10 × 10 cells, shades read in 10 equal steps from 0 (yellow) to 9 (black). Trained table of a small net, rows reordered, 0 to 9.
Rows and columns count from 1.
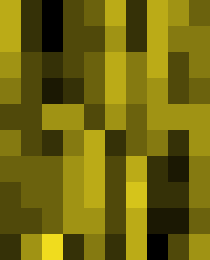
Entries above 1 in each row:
10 10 10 10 10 10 10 9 10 9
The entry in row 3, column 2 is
6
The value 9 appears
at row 1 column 3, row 2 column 3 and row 10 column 8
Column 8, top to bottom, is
2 2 2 3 3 4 7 7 8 9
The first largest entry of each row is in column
3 3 3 3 1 3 9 8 8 8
